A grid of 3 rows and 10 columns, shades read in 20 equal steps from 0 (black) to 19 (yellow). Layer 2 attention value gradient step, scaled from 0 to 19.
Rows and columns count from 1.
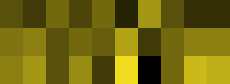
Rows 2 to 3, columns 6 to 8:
14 5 9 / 19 0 9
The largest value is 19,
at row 3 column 6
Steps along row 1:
down up down up down up down down same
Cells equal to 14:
1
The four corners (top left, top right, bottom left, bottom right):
7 4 11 15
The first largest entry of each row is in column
7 6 6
